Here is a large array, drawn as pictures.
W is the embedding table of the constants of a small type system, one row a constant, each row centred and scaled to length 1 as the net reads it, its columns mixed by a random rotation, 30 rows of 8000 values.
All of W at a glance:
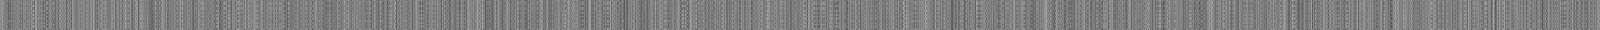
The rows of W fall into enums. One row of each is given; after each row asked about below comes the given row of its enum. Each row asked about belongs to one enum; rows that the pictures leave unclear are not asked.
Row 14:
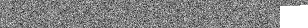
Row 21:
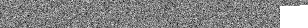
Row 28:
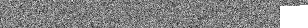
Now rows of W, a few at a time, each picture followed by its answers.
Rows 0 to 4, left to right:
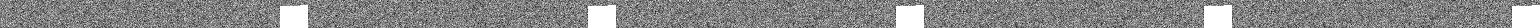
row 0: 14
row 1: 21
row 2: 28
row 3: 28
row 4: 28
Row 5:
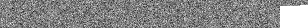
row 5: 14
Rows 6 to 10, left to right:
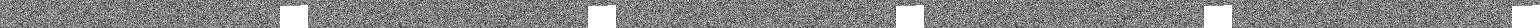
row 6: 14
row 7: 28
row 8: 28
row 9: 28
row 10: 14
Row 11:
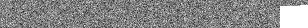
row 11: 14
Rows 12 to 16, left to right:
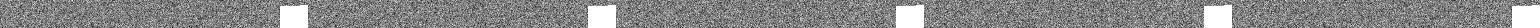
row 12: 28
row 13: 21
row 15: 14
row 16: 28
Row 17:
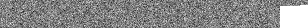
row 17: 14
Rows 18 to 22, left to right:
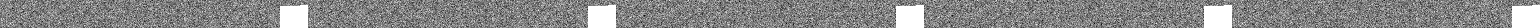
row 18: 14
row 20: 21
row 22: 14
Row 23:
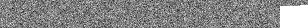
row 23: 14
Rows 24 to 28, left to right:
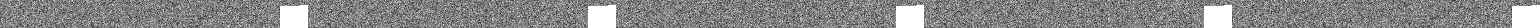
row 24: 28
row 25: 14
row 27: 14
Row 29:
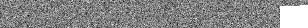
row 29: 21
